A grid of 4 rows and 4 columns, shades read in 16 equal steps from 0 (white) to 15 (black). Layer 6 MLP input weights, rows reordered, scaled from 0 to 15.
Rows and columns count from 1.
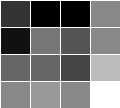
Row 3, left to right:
9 9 11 4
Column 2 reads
15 8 9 6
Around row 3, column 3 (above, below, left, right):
10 7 9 4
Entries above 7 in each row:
3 3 3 0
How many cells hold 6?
1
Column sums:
42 38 43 18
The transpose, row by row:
12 14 9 7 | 15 8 9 6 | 15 10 11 7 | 7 7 4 0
